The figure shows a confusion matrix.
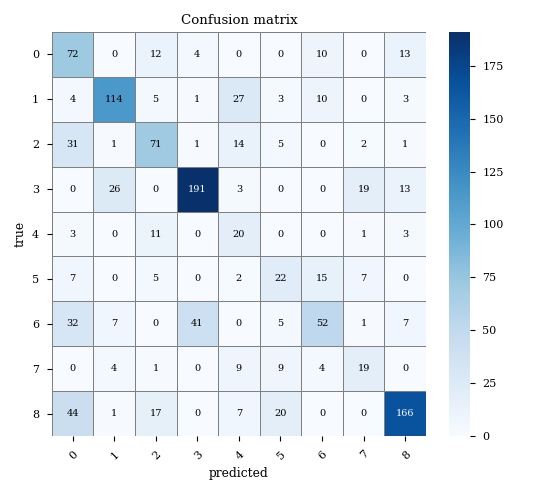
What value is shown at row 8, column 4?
7
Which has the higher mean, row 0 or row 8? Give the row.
8
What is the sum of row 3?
252
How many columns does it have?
9
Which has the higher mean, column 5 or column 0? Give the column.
0
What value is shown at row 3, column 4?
3
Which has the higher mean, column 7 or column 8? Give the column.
8
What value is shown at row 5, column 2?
5
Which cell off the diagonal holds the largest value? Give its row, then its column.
8, 0
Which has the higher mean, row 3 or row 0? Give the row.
3
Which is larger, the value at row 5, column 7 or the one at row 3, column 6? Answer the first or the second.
the first
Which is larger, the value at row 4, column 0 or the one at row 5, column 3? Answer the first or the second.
the first
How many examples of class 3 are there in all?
252
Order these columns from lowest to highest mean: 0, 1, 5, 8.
5, 1, 0, 8
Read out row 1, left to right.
4 114 5 1 27 3 10 0 3
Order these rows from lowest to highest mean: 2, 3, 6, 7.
7, 2, 6, 3
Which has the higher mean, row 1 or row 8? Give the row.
8
